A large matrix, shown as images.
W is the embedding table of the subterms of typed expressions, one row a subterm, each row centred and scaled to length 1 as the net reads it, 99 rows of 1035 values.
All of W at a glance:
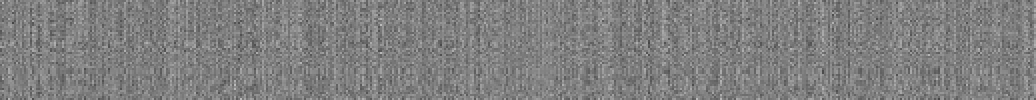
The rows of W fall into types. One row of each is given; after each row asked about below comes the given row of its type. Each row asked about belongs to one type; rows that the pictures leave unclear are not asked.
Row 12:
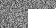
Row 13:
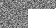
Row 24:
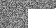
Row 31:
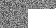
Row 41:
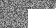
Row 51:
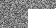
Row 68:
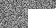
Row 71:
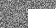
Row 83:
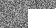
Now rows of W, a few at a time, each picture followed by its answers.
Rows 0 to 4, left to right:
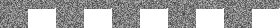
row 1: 68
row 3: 31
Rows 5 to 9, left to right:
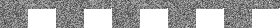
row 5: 51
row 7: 51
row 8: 13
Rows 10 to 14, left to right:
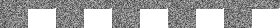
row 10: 24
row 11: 24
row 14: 41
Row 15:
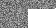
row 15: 31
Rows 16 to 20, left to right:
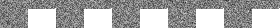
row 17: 24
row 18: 68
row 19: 13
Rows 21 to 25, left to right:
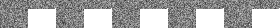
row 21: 12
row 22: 12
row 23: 13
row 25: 83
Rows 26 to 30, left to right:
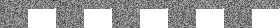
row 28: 68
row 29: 31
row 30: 31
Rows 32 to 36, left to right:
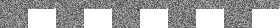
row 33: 13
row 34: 13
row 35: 31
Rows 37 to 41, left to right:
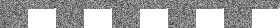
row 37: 24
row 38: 31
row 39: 51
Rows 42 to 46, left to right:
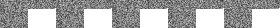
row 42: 83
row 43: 24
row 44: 83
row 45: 68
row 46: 41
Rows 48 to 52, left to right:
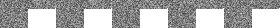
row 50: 31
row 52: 24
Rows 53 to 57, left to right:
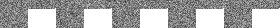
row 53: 68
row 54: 51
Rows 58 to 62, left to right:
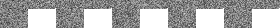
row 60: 51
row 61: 83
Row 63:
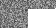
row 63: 12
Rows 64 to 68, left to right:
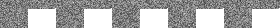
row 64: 31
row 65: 24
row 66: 51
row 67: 83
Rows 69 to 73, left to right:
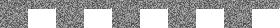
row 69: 71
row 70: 68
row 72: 68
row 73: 71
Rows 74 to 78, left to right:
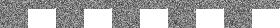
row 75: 24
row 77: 71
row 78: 71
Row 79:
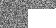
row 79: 31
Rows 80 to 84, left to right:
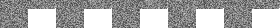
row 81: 71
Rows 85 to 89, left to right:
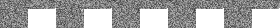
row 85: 41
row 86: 41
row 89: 41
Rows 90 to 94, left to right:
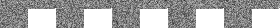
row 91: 41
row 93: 51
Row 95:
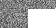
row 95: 12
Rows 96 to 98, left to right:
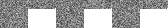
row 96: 24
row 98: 71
